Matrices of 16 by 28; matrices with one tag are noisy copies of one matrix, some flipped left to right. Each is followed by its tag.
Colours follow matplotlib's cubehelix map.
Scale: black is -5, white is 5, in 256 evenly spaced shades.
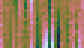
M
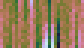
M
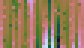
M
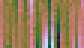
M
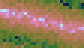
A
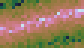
A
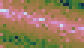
A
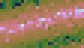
A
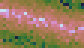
A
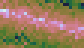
A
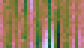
M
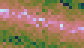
A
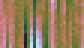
M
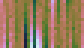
M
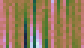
M
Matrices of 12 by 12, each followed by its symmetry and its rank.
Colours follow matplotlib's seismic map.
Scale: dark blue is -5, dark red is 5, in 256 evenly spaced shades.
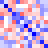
symmetric, full rank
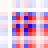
symmetric, rank one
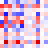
neither, rank two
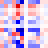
neither, rank two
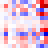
neither, rank two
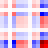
symmetric, rank one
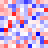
neither, full rank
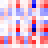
neither, rank two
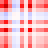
symmetric, rank one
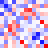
symmetric, full rank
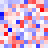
neither, full rank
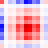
symmetric, rank one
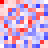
symmetric, full rank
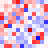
symmetric, full rank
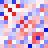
symmetric, full rank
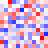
neither, full rank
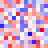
neither, full rank
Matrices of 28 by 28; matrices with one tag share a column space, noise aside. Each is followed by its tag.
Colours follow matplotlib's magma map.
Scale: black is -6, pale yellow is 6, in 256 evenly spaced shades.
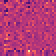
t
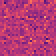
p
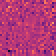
t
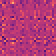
p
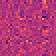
p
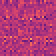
p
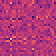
p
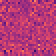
t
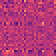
t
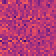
p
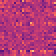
t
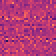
p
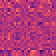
t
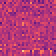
t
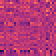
t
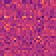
p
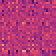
t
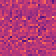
p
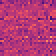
p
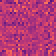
t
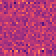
t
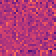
t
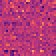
t
